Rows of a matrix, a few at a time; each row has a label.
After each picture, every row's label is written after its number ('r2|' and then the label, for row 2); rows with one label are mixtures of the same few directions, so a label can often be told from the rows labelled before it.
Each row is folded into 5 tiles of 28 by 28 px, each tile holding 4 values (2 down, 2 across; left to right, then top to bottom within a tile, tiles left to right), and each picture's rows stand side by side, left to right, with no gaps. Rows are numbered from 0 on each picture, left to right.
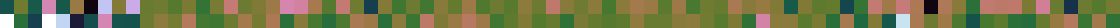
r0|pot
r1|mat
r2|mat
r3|pot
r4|pot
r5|mat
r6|mat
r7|mat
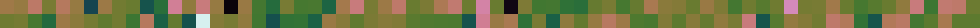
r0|mat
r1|mat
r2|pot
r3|mat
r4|mat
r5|mat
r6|pot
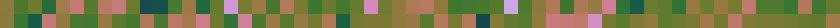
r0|pot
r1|mat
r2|mat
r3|mat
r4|pot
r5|pot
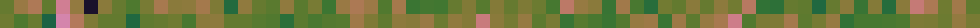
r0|mat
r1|mat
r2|pot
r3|mat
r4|mat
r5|pot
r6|pot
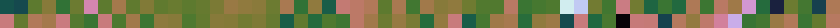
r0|mat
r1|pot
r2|pot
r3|pot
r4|mat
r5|pot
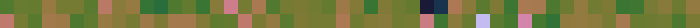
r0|pot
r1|mat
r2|mat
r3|mat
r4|pot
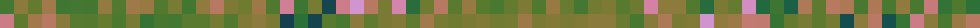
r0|pot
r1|pot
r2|pot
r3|pot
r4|mat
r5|pot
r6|pot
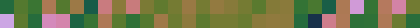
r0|pot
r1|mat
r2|pot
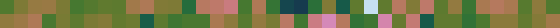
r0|pot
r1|pot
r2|mat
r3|pot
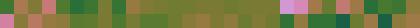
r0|pot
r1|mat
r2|mat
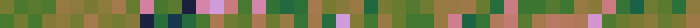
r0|pot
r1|pot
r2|mat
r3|pot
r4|pot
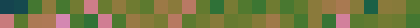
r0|mat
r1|pot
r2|mat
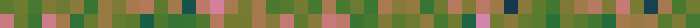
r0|pot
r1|pot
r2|pot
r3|mat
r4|mat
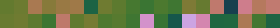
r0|mat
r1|pot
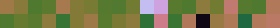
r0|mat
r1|mat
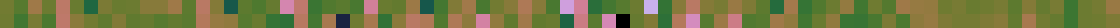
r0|mat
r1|mat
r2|mat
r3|mat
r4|mat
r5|pot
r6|pot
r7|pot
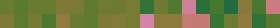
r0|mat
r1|pot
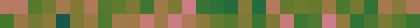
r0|mat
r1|pot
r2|pot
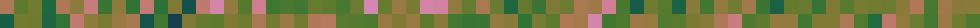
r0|pot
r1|pot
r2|mat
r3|mat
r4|pot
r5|pot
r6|pot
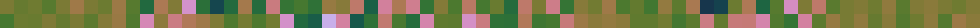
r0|pot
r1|pot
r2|pot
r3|pot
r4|pot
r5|mat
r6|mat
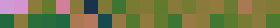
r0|mat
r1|pot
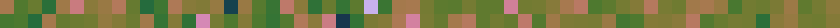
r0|pot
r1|mat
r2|mat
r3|mat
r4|mat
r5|mat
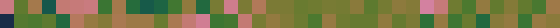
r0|pot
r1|mat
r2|pot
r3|mat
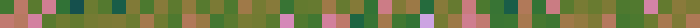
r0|pot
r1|pot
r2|pot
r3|pot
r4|mat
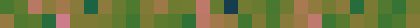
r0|mat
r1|mat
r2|pot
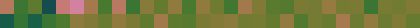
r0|pot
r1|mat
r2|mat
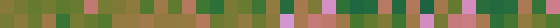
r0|mat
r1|pot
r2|pot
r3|pot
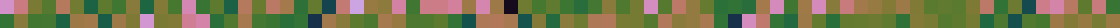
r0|mat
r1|pot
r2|pot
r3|mat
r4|mat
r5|pot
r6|mat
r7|pot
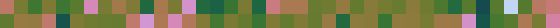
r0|mat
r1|pot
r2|mat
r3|mat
